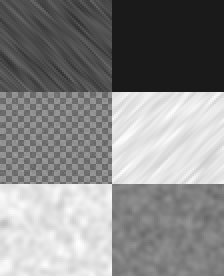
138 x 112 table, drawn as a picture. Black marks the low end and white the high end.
It is made of 3 by 2 panels. Panel 1,1: low, slanting down to the right, faint in contrast. Panel 1,2: very low, flat. Panel 2,1: middling, checkered. Panel 2,2: very high, slanting up to the right, faint in contrast. Panel 3,1: very high, blotchy, faint in contrast. Panel 3,2: middling, blotchy, faint in contrast.
